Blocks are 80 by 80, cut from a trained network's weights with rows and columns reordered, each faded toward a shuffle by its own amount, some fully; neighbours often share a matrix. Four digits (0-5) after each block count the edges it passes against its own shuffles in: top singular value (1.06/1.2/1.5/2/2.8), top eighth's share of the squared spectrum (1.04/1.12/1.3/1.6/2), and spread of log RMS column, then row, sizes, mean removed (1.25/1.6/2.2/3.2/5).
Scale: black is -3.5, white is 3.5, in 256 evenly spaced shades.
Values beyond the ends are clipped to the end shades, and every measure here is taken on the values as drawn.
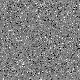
2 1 0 1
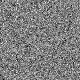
2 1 0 0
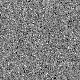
1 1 0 0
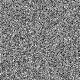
2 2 0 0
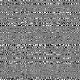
4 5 1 4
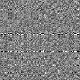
4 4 2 3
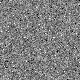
0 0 0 0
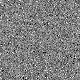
2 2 0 1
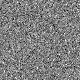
0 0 0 0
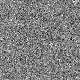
0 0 0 0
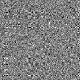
4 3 2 2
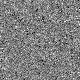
2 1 0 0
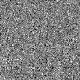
3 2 1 1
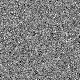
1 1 0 0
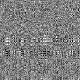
4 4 2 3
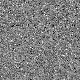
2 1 0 0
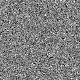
0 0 0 0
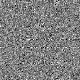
3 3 1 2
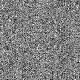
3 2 0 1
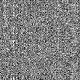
3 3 0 1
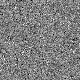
2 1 0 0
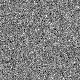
0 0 0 0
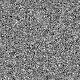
2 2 0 1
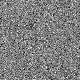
1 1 0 0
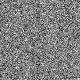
1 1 0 0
